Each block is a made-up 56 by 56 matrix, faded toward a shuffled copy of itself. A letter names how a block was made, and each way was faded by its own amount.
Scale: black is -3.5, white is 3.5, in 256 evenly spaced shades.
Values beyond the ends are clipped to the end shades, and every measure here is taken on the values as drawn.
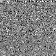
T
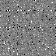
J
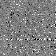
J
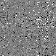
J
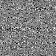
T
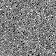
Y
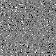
J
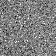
Y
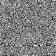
T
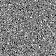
Y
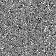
Y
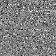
T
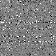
J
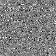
T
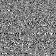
T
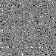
J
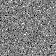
Y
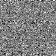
T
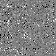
J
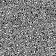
Y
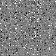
J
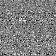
T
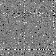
J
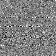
T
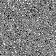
Y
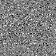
T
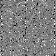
J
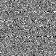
T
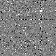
J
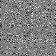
J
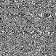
T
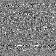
T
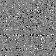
J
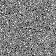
Y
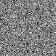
T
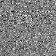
T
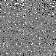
J
